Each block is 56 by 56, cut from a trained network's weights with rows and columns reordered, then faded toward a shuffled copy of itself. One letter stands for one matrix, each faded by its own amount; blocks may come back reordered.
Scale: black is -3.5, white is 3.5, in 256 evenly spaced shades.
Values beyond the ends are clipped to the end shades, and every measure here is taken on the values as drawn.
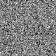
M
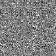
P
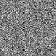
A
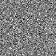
P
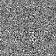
P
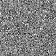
M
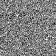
M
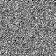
A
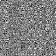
P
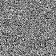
M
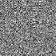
A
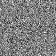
M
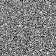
M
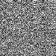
A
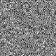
P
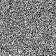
M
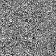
P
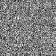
A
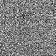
A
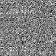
P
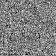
M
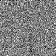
A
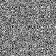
A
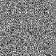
P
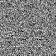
M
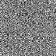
P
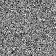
M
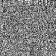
A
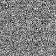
A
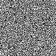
M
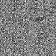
A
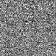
A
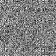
A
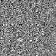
P
